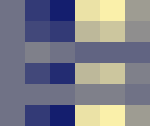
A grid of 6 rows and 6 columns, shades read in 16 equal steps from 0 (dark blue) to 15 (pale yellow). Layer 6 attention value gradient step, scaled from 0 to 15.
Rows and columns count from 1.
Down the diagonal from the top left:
6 3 6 11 7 9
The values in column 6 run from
5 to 9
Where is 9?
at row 1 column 6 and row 6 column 6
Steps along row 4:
down down up up down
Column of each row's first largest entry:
5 5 2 5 4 5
